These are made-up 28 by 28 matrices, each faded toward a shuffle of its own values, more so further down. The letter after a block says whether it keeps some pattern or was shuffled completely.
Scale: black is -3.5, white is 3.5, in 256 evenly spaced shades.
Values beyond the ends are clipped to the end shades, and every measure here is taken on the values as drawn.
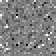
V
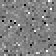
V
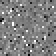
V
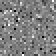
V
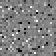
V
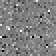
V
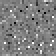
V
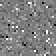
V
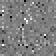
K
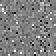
K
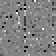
K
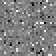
K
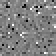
K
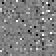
K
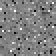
V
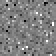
V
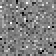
V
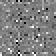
K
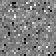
V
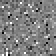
V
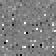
K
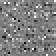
K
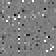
K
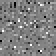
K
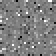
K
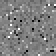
V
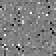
K
